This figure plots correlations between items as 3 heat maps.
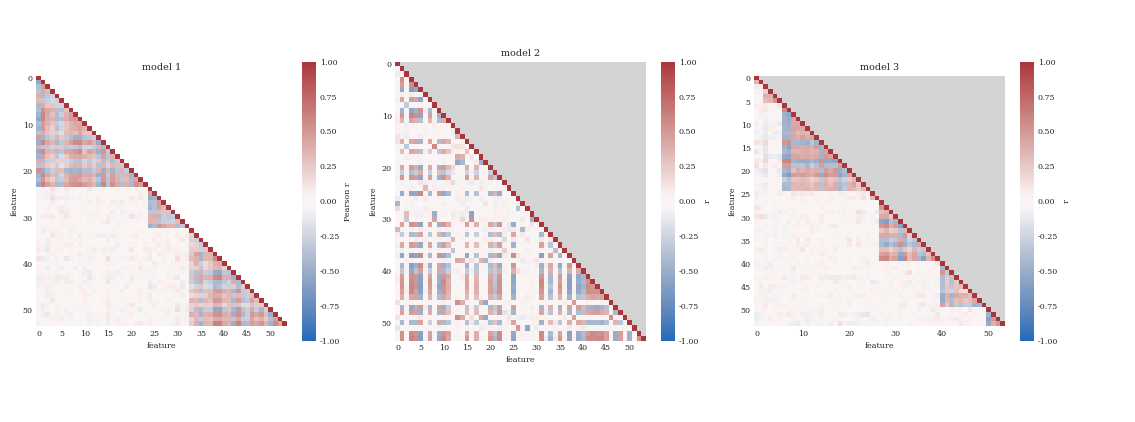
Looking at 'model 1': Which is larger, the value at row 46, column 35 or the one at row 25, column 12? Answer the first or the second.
the second
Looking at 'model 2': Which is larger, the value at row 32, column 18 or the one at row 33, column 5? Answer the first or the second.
the second
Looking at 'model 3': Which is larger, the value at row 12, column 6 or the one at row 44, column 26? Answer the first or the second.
the second
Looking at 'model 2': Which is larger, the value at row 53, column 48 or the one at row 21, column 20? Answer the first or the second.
the first
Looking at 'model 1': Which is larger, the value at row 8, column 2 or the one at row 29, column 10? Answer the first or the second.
the first
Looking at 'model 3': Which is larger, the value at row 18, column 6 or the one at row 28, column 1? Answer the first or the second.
the first
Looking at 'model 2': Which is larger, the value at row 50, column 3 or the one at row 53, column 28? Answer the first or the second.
the second
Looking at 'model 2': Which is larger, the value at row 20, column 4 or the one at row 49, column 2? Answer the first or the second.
the first
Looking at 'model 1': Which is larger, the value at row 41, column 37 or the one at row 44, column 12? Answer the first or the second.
the first
